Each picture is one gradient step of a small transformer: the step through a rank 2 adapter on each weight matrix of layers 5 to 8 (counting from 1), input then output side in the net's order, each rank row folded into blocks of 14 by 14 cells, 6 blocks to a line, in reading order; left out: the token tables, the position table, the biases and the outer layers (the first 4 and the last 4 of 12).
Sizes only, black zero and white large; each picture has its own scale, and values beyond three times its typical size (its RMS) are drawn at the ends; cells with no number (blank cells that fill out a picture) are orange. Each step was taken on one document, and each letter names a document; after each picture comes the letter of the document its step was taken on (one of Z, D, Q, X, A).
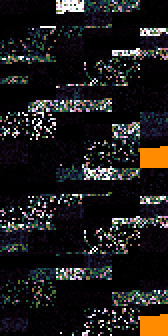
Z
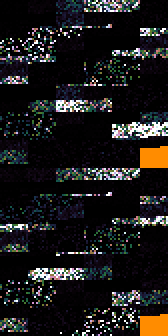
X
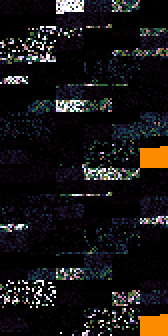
Z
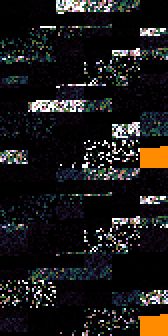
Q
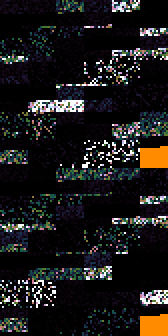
Q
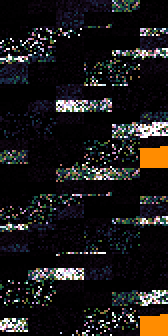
X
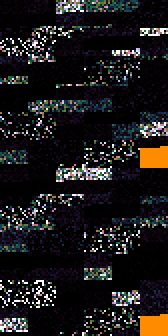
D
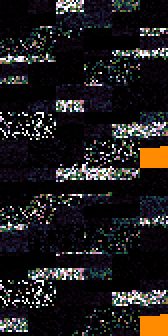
D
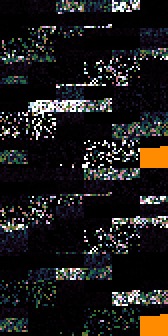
Q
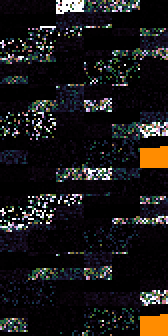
Z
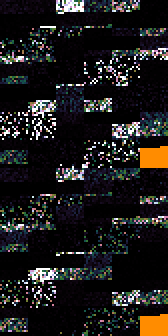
Q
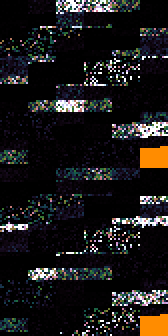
X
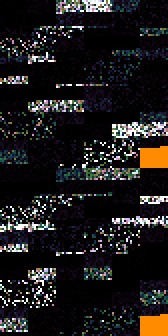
D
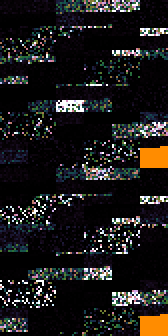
D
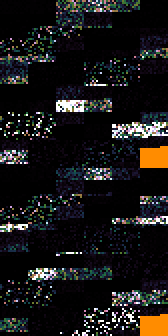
X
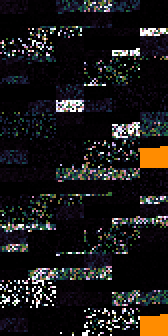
Q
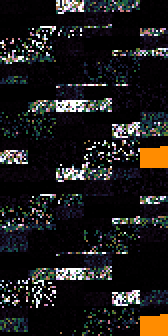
Q
